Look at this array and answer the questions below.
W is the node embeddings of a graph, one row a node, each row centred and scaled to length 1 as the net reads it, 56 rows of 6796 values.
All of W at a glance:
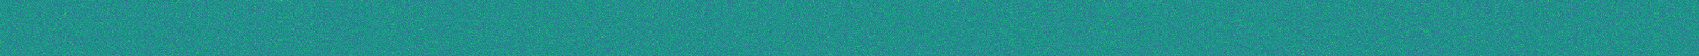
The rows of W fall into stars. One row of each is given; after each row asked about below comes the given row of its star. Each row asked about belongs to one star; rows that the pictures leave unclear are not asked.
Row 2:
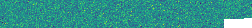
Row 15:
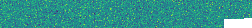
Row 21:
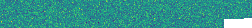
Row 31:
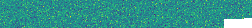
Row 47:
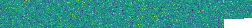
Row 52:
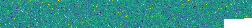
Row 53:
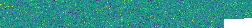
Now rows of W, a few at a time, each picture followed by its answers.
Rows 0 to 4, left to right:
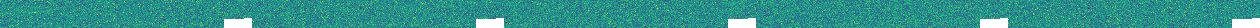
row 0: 21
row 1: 21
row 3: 47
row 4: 31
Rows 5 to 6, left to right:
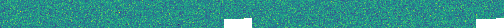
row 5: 31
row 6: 53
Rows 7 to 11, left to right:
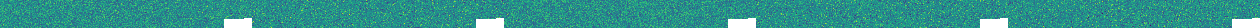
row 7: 15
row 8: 21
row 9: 53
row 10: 31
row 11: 15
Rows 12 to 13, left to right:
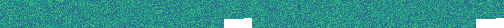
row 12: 53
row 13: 2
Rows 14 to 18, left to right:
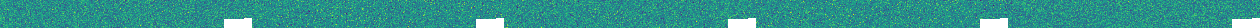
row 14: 2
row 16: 2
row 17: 21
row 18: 47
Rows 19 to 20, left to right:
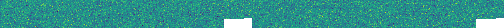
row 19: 15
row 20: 31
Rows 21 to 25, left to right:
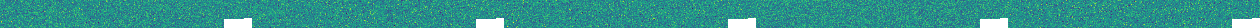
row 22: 15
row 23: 53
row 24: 52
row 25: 2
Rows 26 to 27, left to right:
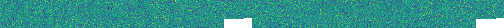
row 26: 21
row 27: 15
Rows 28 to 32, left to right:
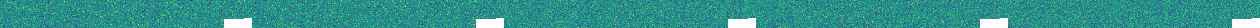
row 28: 47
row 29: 47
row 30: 31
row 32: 31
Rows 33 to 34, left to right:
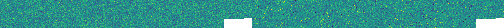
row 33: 15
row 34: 53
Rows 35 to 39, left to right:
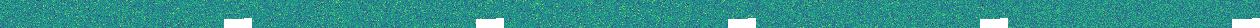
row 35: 31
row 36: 2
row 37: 2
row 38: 47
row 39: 21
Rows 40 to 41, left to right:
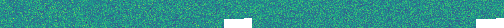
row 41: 15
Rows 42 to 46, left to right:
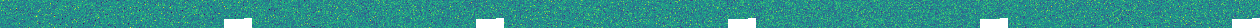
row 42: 52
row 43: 2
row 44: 21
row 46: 31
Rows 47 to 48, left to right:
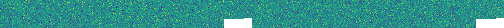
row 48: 15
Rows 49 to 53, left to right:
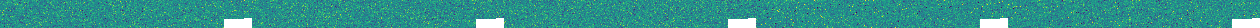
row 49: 47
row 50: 2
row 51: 21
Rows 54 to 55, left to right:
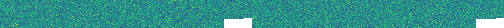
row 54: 21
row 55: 31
